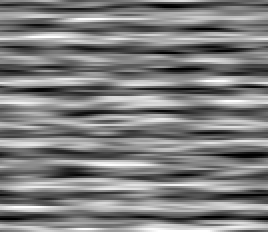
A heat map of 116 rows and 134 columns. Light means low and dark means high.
Stripes: horizontal, repeating 11 times. Slope: none. Grain: streaks across. Average level on the scale: 50%.
